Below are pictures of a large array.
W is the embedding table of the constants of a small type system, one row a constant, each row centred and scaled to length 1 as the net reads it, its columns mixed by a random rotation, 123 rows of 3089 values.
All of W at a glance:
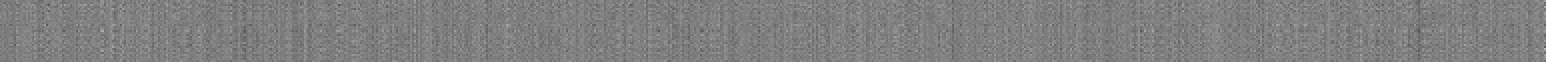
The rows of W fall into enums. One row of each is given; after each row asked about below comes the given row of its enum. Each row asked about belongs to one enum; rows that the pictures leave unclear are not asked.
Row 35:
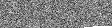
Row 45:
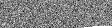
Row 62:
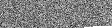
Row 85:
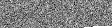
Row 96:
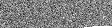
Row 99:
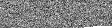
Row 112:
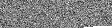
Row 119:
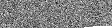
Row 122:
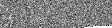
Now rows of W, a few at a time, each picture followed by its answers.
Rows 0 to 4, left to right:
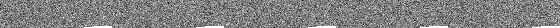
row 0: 96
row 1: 119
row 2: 45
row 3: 112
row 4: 62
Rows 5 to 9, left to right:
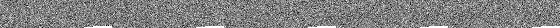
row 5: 122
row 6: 62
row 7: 112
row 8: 85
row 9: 85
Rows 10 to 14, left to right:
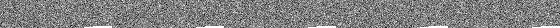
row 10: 62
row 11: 85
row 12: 35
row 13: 45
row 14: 35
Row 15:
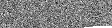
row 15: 119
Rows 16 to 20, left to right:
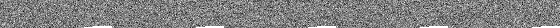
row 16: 45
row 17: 112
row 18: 99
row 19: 112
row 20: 85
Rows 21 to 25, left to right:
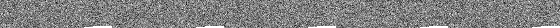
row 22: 85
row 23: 62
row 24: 99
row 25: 119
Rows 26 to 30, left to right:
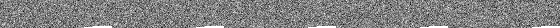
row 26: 45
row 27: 45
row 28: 35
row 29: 85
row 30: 99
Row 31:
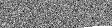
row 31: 45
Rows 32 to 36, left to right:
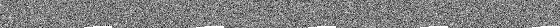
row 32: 122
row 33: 45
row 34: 99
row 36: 45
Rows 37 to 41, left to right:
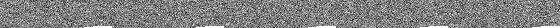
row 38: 112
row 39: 45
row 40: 35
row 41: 119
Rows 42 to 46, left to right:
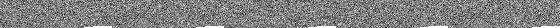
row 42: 112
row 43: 85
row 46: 85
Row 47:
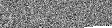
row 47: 122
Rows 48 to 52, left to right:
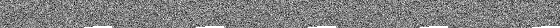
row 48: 85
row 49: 112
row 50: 112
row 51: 112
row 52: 99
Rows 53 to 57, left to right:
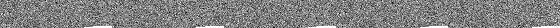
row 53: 119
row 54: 112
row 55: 45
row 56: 119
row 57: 62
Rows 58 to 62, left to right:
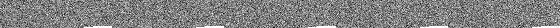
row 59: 35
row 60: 45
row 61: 62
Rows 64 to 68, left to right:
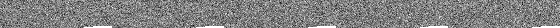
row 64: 112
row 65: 99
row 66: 119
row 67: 96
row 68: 85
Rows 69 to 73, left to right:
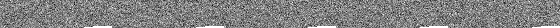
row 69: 85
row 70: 99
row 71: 112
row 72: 112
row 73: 119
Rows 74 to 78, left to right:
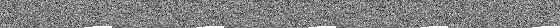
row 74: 119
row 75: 99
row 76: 99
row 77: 99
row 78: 119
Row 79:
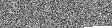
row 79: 35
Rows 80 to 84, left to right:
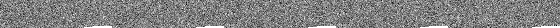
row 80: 96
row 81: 85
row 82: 119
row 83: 119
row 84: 122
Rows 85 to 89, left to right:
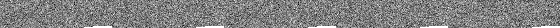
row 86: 62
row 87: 85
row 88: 62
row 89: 99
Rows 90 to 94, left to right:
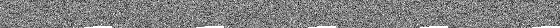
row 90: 99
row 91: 119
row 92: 85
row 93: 112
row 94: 99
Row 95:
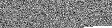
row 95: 112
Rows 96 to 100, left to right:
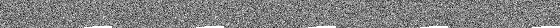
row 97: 96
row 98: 45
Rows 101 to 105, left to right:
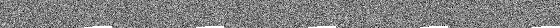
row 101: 45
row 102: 62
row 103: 62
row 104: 122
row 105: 112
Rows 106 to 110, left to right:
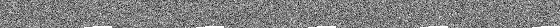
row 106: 35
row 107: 99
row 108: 85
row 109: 96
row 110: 119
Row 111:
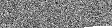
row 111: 119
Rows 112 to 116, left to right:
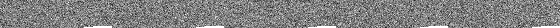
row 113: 96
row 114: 99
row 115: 45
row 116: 62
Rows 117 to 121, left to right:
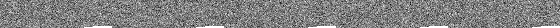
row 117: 35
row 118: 99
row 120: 85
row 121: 119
